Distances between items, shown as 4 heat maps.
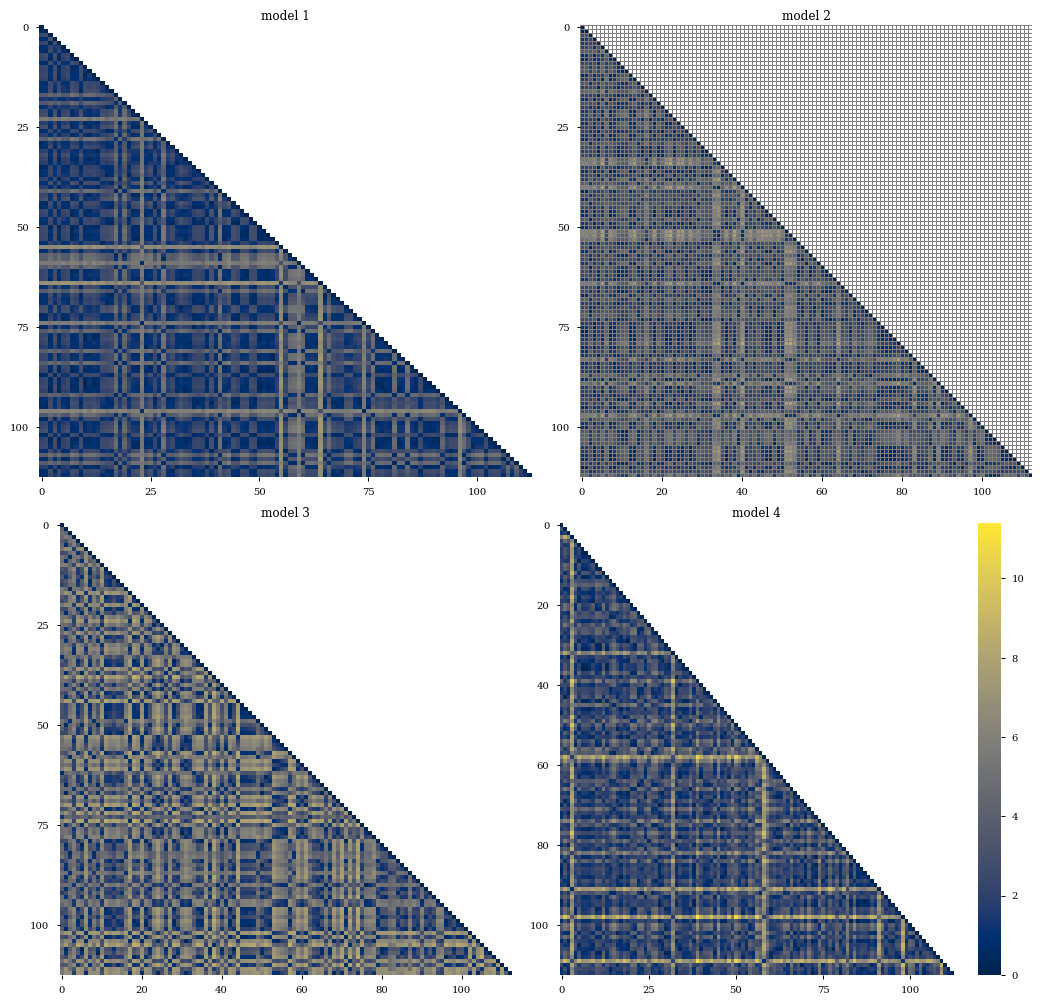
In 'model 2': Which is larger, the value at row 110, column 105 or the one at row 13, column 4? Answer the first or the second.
the second
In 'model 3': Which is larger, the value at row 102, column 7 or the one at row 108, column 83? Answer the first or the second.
the first
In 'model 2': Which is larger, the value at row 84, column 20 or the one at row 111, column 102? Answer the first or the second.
the second
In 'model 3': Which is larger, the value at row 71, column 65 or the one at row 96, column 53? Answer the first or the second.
the second
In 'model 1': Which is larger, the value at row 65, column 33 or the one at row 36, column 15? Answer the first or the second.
the first
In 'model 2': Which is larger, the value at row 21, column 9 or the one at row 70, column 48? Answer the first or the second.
the first
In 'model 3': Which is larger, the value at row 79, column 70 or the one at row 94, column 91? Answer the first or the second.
the first
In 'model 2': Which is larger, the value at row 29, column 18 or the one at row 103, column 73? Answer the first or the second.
the first
